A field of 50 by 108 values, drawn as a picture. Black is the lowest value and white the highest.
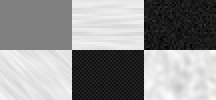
The table splits into 2 rows of 3 panels. Panel 1,1: middling, flat. Panel 1,2: very high, streaked across, faint in contrast. Panel 1,3: very low, fine-grained, faint in contrast. Panel 2,1: very high, slanting down to the right, faint in contrast. Panel 2,2: very low, checkered, faint in contrast. Panel 2,3: very high, blotchy, faint in contrast.
